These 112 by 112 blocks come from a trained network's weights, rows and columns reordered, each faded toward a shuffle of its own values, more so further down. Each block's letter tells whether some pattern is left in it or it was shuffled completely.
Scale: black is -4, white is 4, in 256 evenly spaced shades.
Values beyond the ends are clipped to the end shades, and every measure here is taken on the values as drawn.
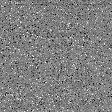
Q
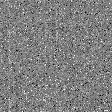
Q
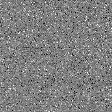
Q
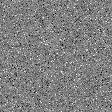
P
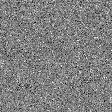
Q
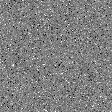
P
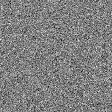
Q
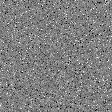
P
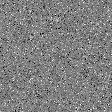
P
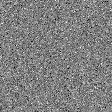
Q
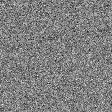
P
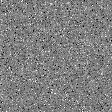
Q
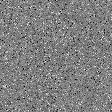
P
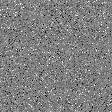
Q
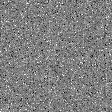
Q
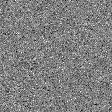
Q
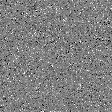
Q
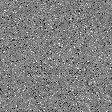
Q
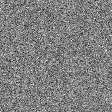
P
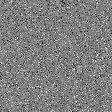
P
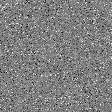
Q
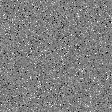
P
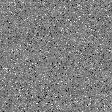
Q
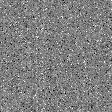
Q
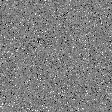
P
